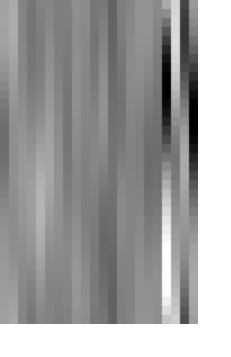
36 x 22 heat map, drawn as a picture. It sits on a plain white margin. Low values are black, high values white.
Seam: vertical, 80% of the way across, the left part calmer. Grain: streaks running down. Ninth with the highest average: bottom right. Mirror symmetry: none. Roughest part: top right.
